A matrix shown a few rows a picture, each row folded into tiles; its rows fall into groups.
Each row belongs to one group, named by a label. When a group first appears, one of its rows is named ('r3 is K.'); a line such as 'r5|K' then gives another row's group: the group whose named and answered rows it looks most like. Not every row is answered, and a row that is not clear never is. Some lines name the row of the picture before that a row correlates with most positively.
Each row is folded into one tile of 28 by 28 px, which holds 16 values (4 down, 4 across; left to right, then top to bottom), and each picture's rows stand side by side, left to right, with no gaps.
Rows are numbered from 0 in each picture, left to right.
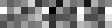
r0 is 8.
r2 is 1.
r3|1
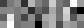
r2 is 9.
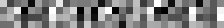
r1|1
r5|9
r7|1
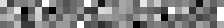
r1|9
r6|8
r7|1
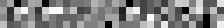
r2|8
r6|1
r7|8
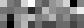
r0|8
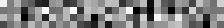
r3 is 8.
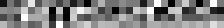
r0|1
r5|9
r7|9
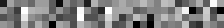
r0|1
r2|1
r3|1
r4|8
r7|9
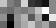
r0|8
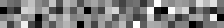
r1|8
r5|9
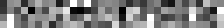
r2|9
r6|1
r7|1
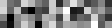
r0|8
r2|9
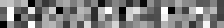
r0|9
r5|1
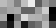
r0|8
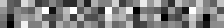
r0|8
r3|1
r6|1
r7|8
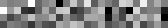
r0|8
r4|1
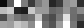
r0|9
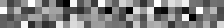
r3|9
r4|1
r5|9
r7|8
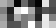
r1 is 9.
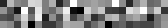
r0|1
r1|9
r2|9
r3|8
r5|8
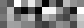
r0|9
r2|1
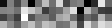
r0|1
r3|9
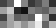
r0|9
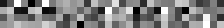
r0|9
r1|9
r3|1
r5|1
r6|1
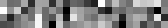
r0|8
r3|9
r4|8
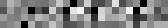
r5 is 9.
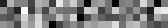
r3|9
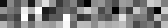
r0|1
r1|9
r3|9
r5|1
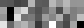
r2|8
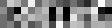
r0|1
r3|9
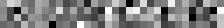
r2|8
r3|1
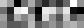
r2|9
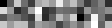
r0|9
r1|9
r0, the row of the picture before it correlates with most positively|2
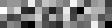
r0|8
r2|9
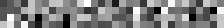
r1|8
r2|8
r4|1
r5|1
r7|1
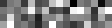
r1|8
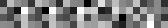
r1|1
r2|1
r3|9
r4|8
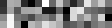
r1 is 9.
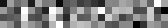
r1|1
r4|8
